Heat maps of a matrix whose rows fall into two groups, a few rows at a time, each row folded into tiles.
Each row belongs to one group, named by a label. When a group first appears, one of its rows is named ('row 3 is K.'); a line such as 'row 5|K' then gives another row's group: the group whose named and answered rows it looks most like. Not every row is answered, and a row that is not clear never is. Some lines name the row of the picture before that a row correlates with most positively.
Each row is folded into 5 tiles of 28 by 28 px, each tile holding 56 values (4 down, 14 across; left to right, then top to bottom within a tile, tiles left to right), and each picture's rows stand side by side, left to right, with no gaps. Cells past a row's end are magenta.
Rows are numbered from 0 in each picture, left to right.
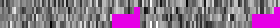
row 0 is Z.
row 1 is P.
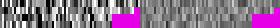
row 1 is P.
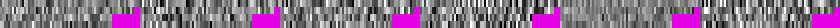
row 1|P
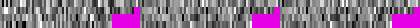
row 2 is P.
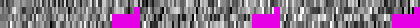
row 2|P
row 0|Z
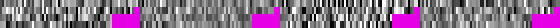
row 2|Z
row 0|P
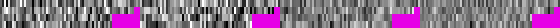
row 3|Z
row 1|P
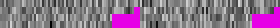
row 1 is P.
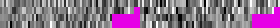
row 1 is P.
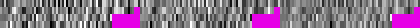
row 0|Z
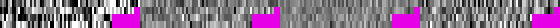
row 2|Z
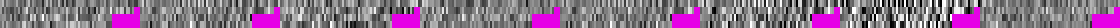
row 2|P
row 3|P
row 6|Z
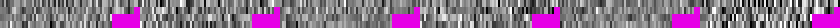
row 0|Z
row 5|Z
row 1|P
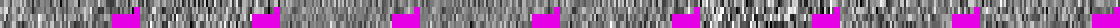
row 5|P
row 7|P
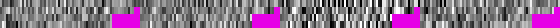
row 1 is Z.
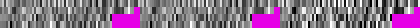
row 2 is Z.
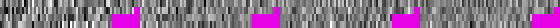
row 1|P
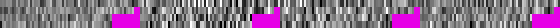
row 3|Z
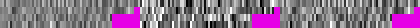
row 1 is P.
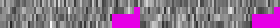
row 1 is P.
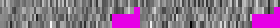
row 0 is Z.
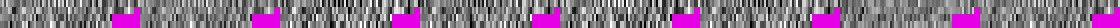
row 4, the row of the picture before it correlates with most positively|0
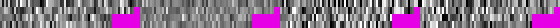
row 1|P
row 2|Z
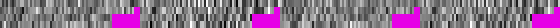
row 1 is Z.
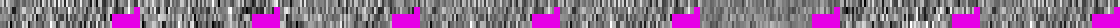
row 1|P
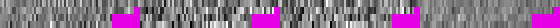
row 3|P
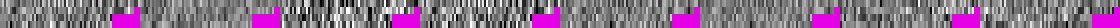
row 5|Z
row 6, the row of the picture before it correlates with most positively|1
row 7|P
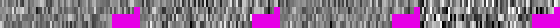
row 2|Z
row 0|P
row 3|P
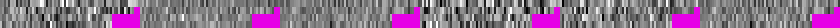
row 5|Z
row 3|P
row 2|Z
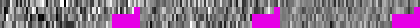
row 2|Z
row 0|P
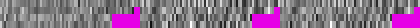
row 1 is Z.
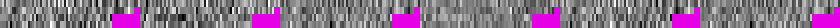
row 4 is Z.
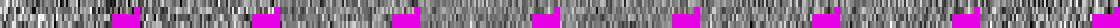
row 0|P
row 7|Z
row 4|P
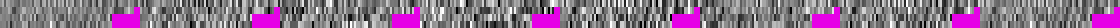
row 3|P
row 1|Z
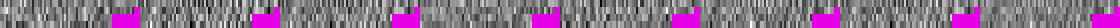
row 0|P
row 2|Z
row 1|Z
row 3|P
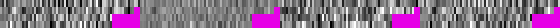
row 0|Z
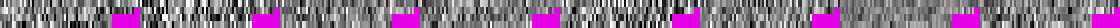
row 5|Z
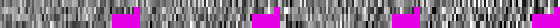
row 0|P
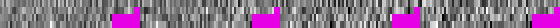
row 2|Z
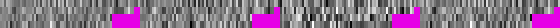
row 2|P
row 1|Z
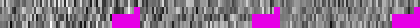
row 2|Z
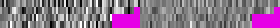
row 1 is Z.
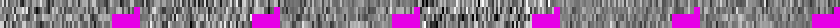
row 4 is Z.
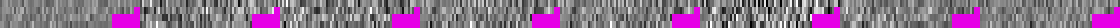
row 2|P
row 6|P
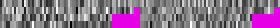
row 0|P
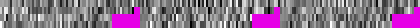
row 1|Z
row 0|P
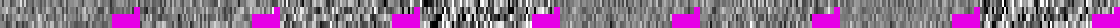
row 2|P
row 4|Z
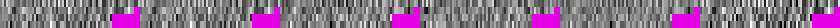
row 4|Z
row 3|P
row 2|Z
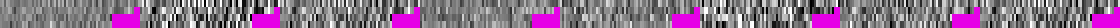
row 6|Z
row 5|P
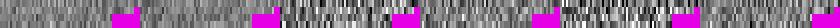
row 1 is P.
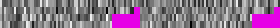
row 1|Z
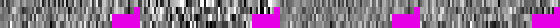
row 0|Z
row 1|P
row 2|Z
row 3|P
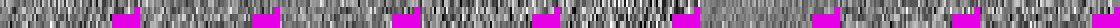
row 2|P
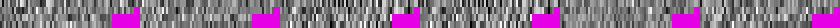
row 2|Z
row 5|P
